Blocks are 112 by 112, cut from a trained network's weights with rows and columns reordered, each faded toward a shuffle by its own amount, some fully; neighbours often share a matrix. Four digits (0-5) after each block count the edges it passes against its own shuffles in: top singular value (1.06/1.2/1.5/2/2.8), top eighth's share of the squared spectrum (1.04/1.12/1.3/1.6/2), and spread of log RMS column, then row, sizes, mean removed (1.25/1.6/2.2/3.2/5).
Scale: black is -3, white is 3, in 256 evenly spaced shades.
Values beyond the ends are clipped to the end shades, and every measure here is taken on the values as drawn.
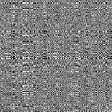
5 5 3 4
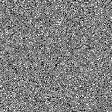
3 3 0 2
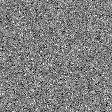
1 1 0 0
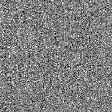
3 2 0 1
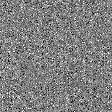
2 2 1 1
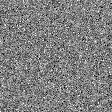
0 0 0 0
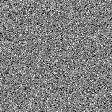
3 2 0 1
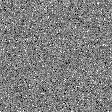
0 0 0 0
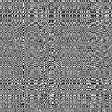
5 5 3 4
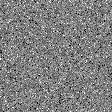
0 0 0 0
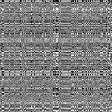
5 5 3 4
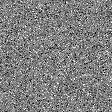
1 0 0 0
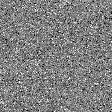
2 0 0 0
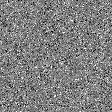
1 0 0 0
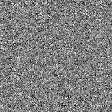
3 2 1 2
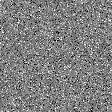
0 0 0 0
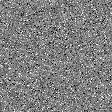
0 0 0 0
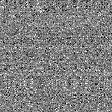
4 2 1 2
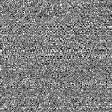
4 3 1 2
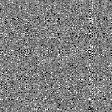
4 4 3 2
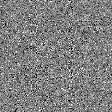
3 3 2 2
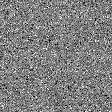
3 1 0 0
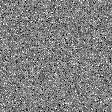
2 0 0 0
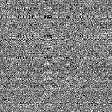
4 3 2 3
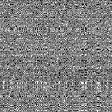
5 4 2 3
